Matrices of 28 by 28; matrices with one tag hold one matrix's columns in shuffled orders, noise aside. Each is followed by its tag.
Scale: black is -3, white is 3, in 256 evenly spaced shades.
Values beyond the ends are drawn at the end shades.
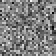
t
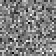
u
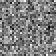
t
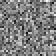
t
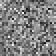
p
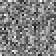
t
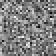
p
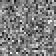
u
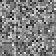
p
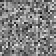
p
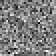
u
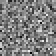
u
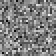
u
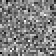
u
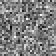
t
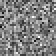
p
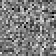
p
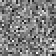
u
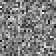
p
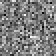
t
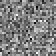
u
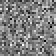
p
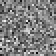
u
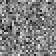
t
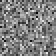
p
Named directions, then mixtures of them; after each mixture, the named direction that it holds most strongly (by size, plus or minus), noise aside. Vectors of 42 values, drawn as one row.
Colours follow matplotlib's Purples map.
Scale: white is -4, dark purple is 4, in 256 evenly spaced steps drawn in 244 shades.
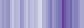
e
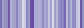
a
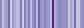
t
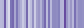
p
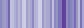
e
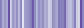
a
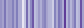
a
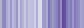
e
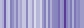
p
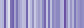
p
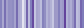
a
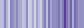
p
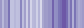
e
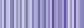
p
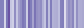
p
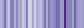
p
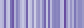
p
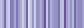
p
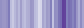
e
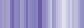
e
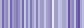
t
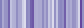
a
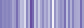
a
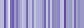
p
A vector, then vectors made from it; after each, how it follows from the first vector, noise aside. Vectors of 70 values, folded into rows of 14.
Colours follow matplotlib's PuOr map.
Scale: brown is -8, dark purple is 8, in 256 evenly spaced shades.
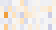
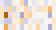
scaled up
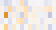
copied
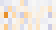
copied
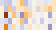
scaled up
